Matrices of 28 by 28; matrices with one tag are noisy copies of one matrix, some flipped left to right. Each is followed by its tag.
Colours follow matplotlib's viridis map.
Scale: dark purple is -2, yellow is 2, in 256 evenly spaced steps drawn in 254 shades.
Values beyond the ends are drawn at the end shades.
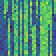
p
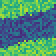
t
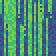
p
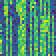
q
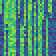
p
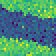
t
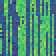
q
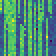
p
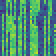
q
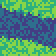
t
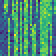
p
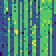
p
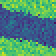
t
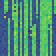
p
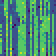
q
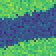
t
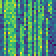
p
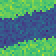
t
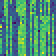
q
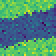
t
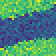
t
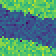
t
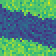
t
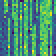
p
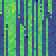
p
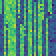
p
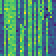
p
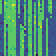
p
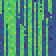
p
